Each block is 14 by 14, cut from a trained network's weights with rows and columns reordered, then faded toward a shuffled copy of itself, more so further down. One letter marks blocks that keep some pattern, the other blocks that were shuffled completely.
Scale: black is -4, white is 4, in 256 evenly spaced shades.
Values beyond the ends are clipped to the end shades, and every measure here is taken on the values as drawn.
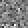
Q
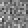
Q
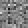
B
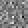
B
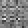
B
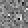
Q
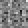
B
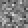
Q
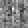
B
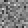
Q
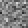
B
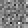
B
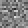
B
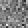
B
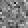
Q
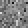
Q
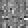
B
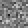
Q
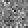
Q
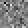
Q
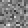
Q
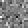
Q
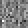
B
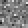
Q
